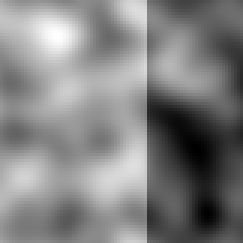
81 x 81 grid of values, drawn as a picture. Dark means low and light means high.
Ninth with the highest average: top left. Seam: vertical, 60% of the way across, the left part higher. Lone odd cells: none.
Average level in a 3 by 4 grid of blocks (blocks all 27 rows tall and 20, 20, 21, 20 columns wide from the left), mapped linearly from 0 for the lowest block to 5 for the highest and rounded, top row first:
5442
3420
4430
